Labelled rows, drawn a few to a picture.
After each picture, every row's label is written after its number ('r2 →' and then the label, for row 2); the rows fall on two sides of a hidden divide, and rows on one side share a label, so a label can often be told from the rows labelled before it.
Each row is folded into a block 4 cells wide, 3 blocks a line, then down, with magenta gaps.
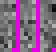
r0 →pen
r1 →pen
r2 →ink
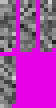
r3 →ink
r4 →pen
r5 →pen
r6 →ink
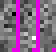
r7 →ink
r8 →pen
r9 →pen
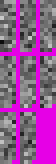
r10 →pen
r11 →ink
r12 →pen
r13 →ink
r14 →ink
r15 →pen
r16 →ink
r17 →pen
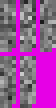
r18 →ink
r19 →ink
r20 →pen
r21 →ink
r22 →pen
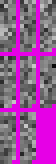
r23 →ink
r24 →pen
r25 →pen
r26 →pen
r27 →pen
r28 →ink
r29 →pen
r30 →pen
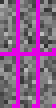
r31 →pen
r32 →ink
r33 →pen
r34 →pen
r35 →pen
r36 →pen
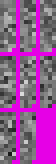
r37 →pen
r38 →ink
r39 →ink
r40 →ink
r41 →pen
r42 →ink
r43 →ink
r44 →ink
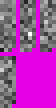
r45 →pen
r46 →ink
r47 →pen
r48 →ink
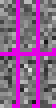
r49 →pen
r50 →pen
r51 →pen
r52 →ink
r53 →ink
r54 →pen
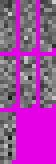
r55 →ink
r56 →ink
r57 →ink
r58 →ink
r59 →pen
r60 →pen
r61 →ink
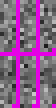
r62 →ink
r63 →pen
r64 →pen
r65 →ink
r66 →pen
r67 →ink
